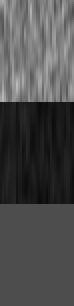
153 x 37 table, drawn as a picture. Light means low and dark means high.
The table splits into 3 rows of 1 panel. Panel 1,1: middling, streaked downward. Panel 2,1: very high, streaked downward, faint in contrast. Panel 3,1: high, flat.
